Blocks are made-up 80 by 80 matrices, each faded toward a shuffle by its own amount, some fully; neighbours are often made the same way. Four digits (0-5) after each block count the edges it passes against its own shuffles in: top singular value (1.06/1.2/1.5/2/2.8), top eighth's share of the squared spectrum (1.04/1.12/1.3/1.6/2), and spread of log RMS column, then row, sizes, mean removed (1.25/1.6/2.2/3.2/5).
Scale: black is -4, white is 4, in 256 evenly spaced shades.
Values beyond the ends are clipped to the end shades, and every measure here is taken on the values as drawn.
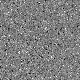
0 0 0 0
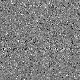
2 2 0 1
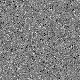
0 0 0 0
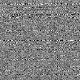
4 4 1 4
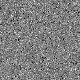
1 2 0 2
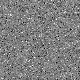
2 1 0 0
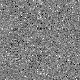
3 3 1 1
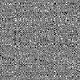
4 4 2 2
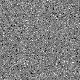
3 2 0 0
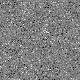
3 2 0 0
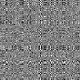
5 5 3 3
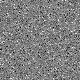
1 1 0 0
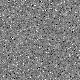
1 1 0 0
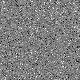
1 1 0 0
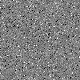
2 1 0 0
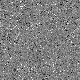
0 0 0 0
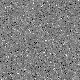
1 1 0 0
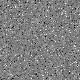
1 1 0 0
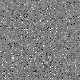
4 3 1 1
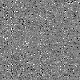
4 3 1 1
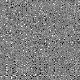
4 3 2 2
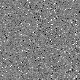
3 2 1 0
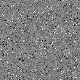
2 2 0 0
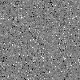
3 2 1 0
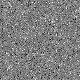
2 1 0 0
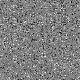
3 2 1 1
